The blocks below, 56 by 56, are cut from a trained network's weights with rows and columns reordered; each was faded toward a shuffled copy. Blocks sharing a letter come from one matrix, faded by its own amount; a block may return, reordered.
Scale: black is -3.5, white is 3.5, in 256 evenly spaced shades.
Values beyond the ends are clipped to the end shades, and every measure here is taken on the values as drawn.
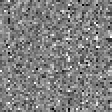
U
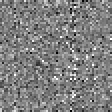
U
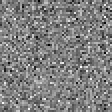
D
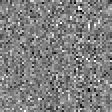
U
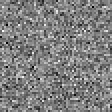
D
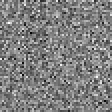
D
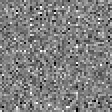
U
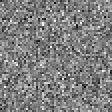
D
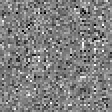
U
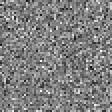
D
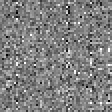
U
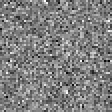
D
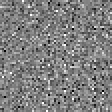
U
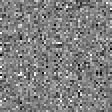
U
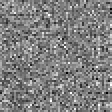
D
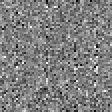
U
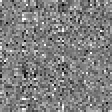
U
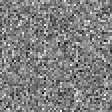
D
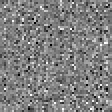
U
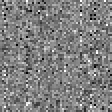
U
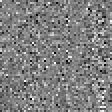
U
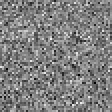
D
